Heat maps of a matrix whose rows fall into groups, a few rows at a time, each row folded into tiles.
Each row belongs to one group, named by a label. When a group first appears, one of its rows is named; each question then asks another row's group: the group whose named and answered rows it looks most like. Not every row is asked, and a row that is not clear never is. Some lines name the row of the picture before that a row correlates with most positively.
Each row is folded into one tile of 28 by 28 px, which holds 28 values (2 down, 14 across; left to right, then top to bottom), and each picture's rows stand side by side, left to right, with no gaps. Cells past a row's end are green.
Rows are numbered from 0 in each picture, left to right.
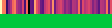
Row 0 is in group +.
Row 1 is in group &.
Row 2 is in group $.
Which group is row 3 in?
$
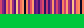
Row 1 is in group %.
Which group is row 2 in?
$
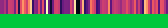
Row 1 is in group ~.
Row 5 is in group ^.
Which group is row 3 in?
&
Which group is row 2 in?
~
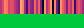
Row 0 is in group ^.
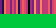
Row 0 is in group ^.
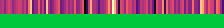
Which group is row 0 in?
&
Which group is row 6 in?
%
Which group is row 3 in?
&
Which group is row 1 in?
~
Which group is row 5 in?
$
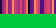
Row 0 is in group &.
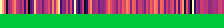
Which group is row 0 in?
+
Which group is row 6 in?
%
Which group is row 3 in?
&
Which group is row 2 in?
~
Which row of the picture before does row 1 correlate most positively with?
1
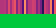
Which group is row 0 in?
%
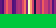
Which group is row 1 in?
+
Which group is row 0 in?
&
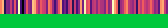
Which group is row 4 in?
+
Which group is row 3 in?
+
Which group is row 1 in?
^
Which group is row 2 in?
%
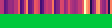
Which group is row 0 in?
~
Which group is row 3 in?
+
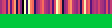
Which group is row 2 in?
+
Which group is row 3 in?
+
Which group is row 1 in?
+
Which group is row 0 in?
%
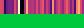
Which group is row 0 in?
~
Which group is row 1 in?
%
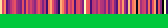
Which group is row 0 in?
+
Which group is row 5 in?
%
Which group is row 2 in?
^
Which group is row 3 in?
+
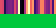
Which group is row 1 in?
+
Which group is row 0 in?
~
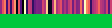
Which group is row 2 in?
%
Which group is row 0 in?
%
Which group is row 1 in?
~
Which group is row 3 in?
+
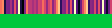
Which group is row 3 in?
~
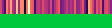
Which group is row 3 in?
^
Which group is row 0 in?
$
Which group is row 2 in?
~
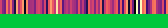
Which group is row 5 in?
+
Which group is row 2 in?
+
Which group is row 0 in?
$
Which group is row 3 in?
^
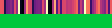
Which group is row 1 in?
~
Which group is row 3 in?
+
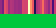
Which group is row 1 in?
+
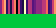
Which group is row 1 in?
~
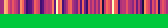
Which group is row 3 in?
^
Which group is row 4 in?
+
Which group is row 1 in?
&
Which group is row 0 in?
^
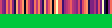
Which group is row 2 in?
+
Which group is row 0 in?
$
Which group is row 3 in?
~
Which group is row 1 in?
$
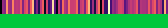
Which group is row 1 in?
%
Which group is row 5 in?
%
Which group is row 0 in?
&
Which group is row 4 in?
&
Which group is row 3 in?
%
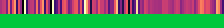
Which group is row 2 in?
&
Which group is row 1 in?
%
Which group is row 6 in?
&
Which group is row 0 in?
%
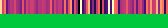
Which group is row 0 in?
+
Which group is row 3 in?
%
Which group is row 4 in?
+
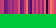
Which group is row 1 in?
^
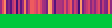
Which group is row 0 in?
%
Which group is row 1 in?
^
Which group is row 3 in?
%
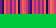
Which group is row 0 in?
^
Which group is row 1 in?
^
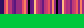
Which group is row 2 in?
&
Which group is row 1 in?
&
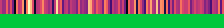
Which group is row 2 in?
+
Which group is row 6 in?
&
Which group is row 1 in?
+
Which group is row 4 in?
$
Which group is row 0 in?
$
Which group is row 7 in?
$
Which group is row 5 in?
$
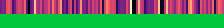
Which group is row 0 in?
&
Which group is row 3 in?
^
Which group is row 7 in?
^
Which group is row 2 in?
%
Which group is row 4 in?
~
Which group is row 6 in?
^
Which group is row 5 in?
~
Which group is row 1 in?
&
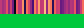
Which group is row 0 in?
$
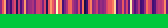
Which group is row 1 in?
^
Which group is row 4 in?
~
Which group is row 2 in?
+
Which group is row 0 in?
%
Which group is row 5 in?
&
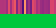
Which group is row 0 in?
%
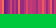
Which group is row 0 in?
~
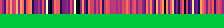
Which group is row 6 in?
%
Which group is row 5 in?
$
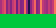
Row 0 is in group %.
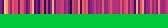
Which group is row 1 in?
%
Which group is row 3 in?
~
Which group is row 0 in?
^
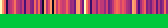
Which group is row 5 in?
%
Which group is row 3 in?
+
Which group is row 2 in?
^
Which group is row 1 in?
$
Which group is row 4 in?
^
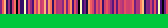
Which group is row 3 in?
^
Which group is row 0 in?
%
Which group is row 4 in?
&
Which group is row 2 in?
%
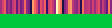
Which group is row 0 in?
%
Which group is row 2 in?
+
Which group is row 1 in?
^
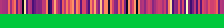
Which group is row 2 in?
$
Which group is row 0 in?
%
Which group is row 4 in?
$
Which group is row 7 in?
&
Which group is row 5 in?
&
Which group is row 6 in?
~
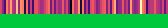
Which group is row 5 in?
+
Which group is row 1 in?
&
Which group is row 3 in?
&
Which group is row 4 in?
~
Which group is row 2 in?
$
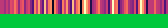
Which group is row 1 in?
$
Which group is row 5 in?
+
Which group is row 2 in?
$
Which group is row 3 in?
+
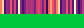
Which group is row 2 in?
~
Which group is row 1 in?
^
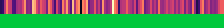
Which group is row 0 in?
&
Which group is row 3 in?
~
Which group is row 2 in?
$
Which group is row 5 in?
~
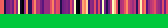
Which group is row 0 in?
~
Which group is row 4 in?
+
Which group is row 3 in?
~
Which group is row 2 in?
~
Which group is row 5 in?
+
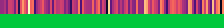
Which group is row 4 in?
%
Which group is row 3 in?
%
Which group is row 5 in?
^
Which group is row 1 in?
+
